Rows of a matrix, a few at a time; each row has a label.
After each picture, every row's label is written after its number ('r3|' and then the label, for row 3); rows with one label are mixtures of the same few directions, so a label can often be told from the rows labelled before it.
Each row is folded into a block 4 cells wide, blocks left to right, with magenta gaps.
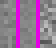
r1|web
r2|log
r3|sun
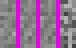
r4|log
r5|log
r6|log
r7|web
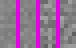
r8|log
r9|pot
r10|web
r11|log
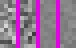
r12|sun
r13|log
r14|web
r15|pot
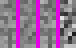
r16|web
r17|log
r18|web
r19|log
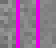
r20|web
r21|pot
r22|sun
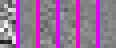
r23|sun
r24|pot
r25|sun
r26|pot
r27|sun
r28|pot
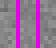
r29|pot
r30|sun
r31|pot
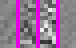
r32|log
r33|sun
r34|sun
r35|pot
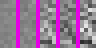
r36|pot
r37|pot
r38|sun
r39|sun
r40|sun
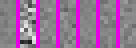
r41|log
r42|sun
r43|sun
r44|pot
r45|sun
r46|web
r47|log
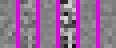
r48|log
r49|web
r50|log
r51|web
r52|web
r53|log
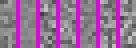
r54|web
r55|sun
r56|pot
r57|sun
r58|log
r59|web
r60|log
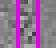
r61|pot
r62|log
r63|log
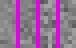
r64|sun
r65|sun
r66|web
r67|pot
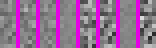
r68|log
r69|pot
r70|pot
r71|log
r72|web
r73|log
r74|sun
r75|log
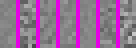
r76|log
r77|web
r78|log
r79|log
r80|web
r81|sun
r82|log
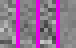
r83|sun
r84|sun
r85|sun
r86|pot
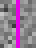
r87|pot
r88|log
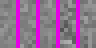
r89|log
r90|pot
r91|web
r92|sun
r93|web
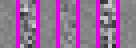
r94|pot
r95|pot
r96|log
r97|pot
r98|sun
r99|web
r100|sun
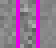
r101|log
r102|pot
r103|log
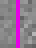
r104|log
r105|log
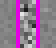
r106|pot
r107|pot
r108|pot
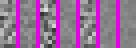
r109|log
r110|web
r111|pot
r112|sun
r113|log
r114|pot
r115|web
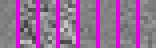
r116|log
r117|sun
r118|pot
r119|sun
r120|sun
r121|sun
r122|sun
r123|web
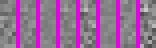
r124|log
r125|pot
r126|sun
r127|pot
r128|pot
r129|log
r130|log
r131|pot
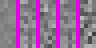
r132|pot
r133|web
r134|pot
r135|web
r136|log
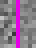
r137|log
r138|web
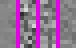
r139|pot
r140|pot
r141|web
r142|sun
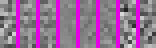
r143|log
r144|web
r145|web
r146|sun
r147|log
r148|sun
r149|pot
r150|log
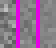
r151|pot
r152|sun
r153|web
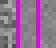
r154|web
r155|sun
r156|web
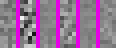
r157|web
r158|log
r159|web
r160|log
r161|web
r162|sun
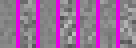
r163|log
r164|web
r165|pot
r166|log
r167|log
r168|web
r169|sun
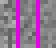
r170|web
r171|log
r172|web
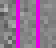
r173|pot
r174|pot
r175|web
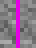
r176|sun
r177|sun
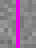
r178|sun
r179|log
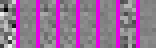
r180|pot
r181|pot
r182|pot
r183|pot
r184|pot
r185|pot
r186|web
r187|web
